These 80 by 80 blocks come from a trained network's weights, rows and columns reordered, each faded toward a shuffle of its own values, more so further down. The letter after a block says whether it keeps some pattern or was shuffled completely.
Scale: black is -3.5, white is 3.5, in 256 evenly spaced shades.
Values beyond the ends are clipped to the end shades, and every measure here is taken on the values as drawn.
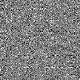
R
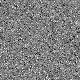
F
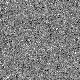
F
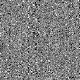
R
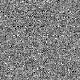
R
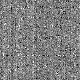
R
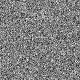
F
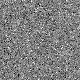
F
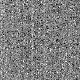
R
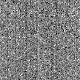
R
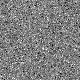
F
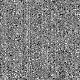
R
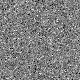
F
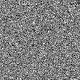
R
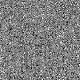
R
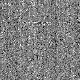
R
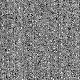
R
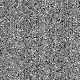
R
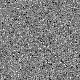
F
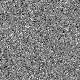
F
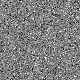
F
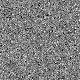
F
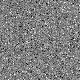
F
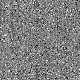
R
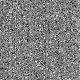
R
